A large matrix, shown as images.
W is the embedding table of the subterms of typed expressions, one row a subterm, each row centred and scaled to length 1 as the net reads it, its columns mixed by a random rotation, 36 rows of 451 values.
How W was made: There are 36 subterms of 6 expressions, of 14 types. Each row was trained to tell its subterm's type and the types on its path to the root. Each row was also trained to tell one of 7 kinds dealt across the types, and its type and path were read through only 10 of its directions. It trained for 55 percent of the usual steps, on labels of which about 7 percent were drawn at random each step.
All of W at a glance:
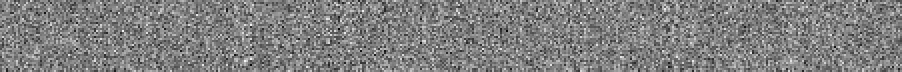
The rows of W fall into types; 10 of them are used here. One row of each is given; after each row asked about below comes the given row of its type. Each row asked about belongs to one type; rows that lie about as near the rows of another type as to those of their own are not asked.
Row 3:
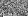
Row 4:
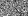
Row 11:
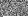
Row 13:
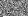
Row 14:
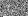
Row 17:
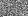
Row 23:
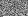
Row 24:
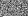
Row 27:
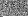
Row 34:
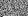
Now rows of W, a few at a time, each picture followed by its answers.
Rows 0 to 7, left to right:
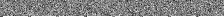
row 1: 23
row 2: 4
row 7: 27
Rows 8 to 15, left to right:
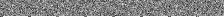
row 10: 4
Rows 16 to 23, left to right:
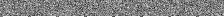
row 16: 14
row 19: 13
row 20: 14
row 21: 14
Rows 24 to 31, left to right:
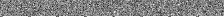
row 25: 17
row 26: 3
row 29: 3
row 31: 23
